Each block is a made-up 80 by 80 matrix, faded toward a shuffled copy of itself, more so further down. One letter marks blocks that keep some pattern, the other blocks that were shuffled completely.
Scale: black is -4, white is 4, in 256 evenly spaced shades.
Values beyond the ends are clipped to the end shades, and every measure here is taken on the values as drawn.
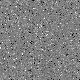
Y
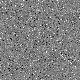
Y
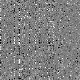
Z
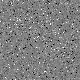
Y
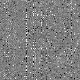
Z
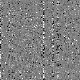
Z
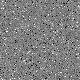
Y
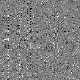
Z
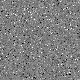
Y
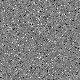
Y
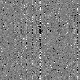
Z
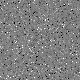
Y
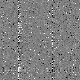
Z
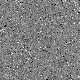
Y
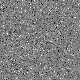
Y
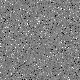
Y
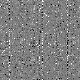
Z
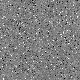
Y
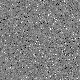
Y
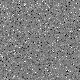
Y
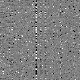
Z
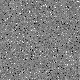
Y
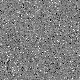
Y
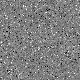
Y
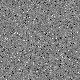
Y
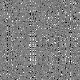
Z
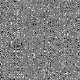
Z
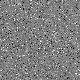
Y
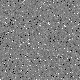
Y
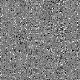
Z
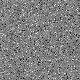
Y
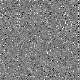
Z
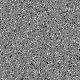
Y
